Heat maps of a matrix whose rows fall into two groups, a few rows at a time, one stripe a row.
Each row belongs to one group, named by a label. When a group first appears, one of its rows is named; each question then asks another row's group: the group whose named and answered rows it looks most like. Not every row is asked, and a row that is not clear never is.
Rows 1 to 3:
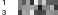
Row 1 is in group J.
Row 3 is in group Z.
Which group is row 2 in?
Z
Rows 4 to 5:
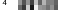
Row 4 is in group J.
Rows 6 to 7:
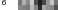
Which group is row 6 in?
Z
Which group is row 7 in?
Z
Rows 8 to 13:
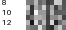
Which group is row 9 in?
J
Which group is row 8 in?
Z
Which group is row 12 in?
J
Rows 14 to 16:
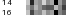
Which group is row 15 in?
Z
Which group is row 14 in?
J
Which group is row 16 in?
J
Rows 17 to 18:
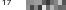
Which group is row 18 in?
J
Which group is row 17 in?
Z
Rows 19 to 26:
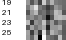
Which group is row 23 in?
J
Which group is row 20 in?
Z
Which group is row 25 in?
J
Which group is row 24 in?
Z
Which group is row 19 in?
J
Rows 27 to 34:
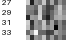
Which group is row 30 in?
Z
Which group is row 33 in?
Z
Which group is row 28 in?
Z
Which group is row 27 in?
J
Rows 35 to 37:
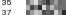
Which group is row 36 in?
J
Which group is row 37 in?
Z
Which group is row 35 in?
Z
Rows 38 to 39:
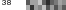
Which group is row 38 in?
Z
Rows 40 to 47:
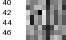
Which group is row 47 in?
Z
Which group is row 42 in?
J
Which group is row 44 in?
J
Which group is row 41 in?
Z
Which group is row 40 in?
Z
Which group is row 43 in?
J
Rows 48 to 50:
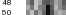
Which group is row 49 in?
Z
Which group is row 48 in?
Z
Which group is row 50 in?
Z
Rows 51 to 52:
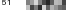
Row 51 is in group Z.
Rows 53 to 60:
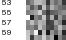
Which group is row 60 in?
J
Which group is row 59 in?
J
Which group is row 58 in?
Z
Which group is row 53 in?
Z
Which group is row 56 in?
J
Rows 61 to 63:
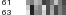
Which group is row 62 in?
J
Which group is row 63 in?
J
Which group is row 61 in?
Z
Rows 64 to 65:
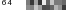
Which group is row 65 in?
Z
